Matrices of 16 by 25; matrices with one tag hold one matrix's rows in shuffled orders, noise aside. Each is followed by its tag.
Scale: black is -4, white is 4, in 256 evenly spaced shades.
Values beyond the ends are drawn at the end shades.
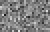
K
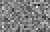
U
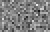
U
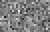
K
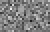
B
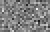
U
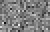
K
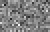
K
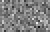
U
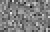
B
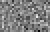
U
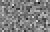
U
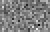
U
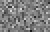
B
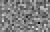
U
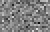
U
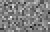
B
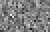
B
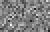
B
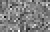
K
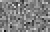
K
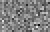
U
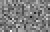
B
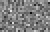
B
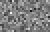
B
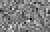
B
